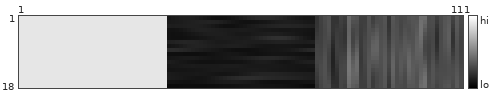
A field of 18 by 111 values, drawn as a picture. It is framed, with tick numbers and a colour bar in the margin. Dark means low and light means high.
The table splits into one row of 3 panels. Panel 1,1: very high, flat. Panel 1,2: very low, streaked across, faint in contrast. Panel 1,3: low, streaked downward.
